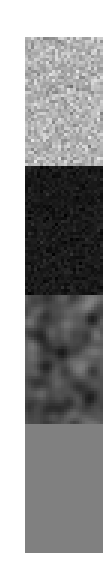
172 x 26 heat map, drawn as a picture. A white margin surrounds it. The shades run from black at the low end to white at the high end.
It is made of 4 by 1 panels. Panel 1,1: high, fine-grained. Panel 2,1: very low, fine-grained, faint in contrast. Panel 3,1: low, blotchy. Panel 4,1: middling, flat.
